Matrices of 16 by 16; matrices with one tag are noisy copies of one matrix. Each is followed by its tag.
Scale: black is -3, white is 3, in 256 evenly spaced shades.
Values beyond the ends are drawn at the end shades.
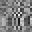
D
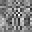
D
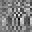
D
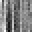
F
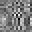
D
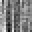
F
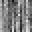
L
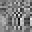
D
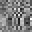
D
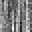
L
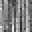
L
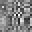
D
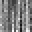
L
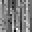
L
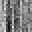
F
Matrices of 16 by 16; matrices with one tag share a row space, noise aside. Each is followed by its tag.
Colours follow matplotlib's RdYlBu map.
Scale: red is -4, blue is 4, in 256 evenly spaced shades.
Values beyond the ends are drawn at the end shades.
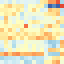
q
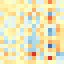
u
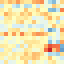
q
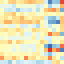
q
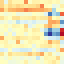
q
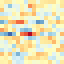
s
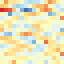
s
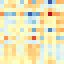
u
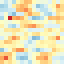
s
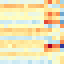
q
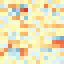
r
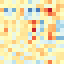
u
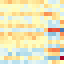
q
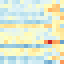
q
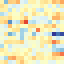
r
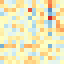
u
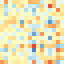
u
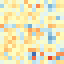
u
